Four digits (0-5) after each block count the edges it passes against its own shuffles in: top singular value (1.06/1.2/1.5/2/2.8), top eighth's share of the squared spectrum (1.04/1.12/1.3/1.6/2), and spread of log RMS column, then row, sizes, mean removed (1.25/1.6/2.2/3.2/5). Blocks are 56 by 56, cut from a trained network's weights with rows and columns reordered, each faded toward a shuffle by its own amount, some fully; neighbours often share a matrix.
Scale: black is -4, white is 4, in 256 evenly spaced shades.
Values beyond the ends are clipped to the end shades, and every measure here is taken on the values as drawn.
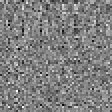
3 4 2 2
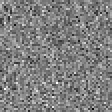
3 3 1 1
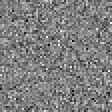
0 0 0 0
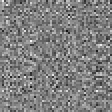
4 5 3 2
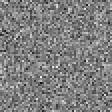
0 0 0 0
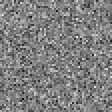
0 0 0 0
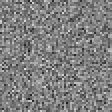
3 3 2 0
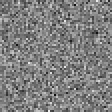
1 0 0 0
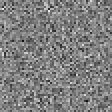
3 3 2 1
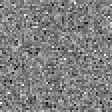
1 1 0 0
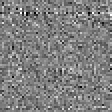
3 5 2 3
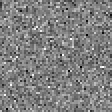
0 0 0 0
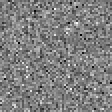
0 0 0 0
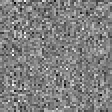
3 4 2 2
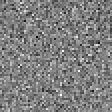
2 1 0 0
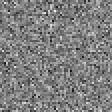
1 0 0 0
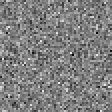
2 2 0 1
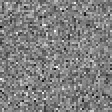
2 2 0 0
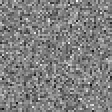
1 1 0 0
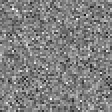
0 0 0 0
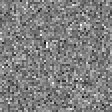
0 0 0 0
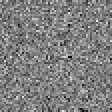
2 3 1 1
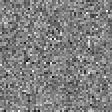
2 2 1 1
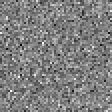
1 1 0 0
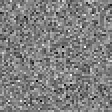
2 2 0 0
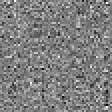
3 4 2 2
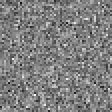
1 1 0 0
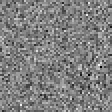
3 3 1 0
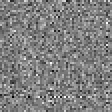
3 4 2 2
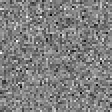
1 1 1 0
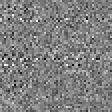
3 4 2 2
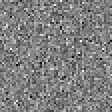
0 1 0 0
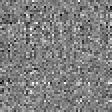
3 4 2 2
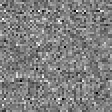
3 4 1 2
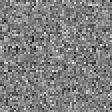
2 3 1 2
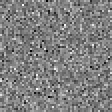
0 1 0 0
